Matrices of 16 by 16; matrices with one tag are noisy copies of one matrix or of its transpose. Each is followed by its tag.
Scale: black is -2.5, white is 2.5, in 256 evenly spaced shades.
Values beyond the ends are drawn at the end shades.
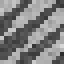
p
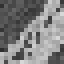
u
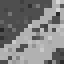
u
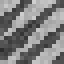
p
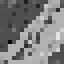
u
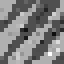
p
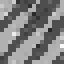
p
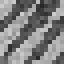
p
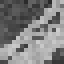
u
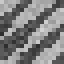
p
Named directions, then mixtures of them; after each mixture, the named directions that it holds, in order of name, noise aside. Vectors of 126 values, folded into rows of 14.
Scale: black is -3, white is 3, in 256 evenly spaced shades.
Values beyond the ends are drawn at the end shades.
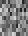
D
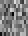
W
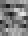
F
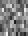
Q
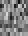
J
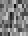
J, W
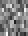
Q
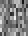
D, W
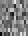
J, W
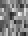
F, Q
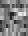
F, Q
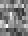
F, J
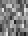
Q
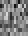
J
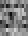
F, J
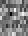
D, F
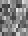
D, F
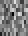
Q, W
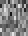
D, J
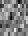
J, Q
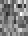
F, J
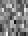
Q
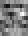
F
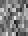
D, Q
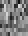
J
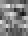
F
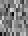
W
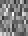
D, W
